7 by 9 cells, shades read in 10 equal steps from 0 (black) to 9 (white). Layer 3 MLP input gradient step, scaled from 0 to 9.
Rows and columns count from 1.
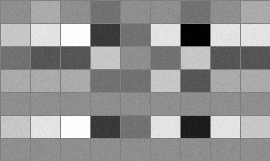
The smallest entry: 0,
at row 2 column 7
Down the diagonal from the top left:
5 8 3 4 5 8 5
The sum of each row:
45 54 39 48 45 54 45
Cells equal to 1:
1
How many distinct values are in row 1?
3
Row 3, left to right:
4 3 3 7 5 4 7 3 3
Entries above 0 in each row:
9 8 9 9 9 9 9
